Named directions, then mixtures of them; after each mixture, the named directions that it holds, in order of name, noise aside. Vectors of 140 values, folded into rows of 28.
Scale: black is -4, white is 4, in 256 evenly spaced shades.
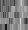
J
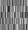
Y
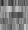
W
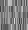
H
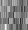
H, J, Y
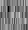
H, W, Y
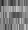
J, W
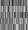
W, Y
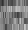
J, W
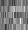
J, W, Y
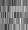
J, W, Y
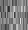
H, J, Y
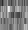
W, Y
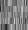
H, J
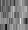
J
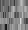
J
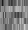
J, W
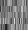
H, J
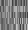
H, W, Y
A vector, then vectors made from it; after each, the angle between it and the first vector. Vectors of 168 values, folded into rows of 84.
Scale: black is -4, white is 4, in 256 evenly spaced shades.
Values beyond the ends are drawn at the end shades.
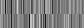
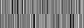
orthogonal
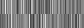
nearly opposite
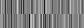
nearly parallel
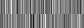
nearly opposite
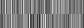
nearly opposite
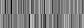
nearly parallel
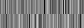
partly aligned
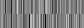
nearly parallel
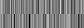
partly aligned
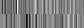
partly aligned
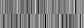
partly aligned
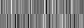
partly opposed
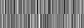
partly aligned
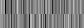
nearly parallel
